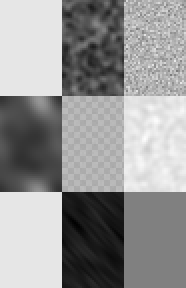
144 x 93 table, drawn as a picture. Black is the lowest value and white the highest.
It is made of 3 by 3 panels. Panel 1,1: very high, flat. Panel 1,2: low, blotchy. Panel 1,3: high, fine-grained. Panel 2,1: low, smooth. Panel 2,2: high, checkered, faint in contrast. Panel 2,3: very high, blotchy, faint in contrast. Panel 3,1: very high, flat. Panel 3,2: very low, slanting down to the right, faint in contrast. Panel 3,3: middling, flat.
